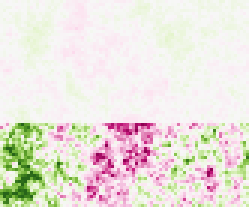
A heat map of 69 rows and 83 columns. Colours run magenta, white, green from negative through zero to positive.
Stripes: none. Ninth with the highest average: bottom left. Seam: horizontal, 60% of the way down, the top part calmer. Histogram: heavy tails on both sides.
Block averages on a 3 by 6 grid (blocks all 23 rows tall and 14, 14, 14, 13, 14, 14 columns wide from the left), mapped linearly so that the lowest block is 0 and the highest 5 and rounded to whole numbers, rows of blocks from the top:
222222 / 322122 / 530122
